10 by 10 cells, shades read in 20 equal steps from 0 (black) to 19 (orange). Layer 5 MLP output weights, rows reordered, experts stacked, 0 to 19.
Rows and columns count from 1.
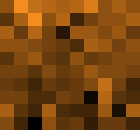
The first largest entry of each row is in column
2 3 3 7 3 7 8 8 1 4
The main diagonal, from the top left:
11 13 14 9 7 9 10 14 2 5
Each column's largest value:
13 19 19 14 14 14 17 15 13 13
